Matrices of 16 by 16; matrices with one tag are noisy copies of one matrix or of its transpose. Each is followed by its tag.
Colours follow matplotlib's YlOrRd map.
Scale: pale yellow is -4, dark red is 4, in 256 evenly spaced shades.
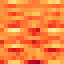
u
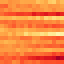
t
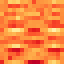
u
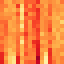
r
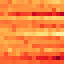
t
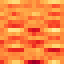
u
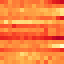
r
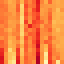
r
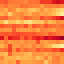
r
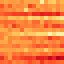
t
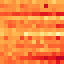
t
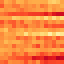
t
